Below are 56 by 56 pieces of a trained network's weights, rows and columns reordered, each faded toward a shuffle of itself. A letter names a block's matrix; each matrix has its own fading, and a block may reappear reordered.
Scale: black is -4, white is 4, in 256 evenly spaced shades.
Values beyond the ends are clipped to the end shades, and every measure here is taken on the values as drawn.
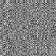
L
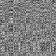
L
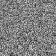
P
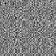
L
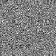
P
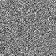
P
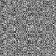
L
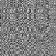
L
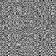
L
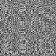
L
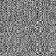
L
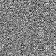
P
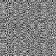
L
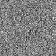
P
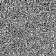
P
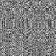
L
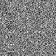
P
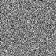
P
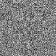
P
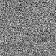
P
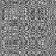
L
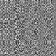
L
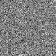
P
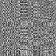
L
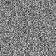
P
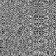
L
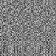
L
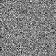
P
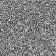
P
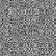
L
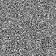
P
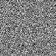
P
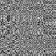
L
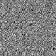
P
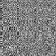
L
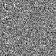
P
